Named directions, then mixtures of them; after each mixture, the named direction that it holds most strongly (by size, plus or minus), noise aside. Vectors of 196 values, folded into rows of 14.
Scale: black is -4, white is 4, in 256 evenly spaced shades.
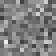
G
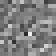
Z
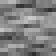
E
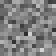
Z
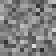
G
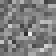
Z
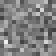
G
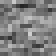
E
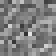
Z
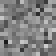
G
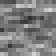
E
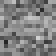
G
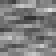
E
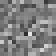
Z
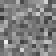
G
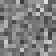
G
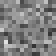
G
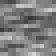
E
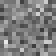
G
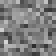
G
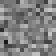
G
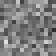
G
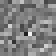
Z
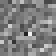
Z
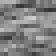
E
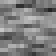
E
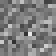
Z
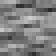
E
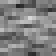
E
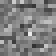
Z
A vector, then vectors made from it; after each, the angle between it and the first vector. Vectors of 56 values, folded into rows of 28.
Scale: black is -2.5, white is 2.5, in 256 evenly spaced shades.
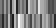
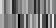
partly opposed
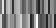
orthogonal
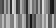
partly aligned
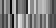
nearly parallel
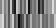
nearly opposite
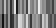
nearly parallel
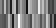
nearly parallel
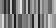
partly opposed
